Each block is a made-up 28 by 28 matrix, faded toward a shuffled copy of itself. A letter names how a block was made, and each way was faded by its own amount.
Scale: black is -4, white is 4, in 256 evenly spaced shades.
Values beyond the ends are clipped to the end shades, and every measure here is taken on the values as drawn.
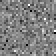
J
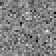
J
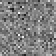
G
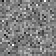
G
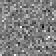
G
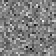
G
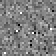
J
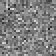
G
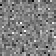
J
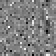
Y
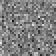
G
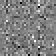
Y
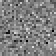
J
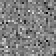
J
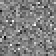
J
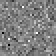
J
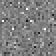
J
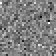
G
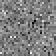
J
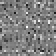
Y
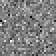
J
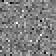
J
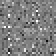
Y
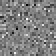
J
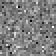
J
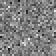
G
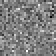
G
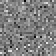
J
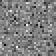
J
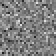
G
